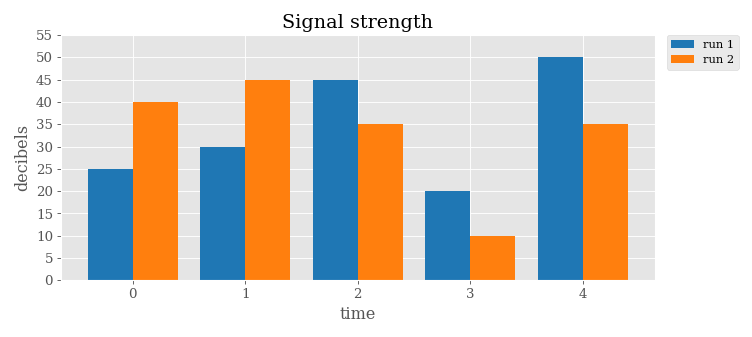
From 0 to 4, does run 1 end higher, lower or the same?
higher
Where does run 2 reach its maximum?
1
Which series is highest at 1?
run 2
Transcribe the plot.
Title: Signal strength
x-axis: time, ticks 0 1 2 3 4
y-axis: decibels, ticks 0 5 10 15 20 25 30 35 40 45 50 55
Legend: run 1, run 2
Values:
run 1: 25 30 45 20 50
run 2: 40 45 35 10 35
